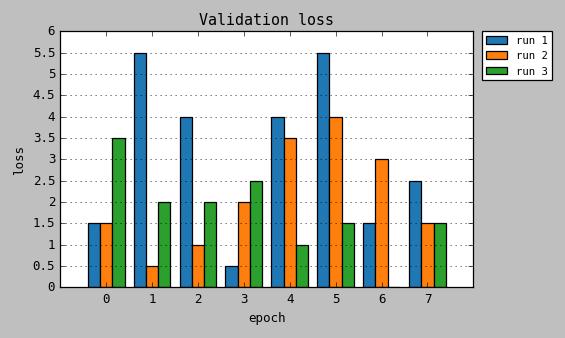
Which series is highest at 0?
run 3
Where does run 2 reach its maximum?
5
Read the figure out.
Title: Validation loss
x-axis: epoch, ticks 0 1 2 3 4 5 6 7
y-axis: loss, ticks 0 0.5 1 1.5 2 2.5 3 3.5 4 4.5 5 5.5 6
Legend: run 1, run 2, run 3
Values:
run 1: 1.5 5.5 4 0.5 4 5.5 1.5 2.5
run 2: 1.5 0.5 1 2 3.5 4 3 1.5
run 3: 3.5 2 2 2.5 1 1.5 0 1.5
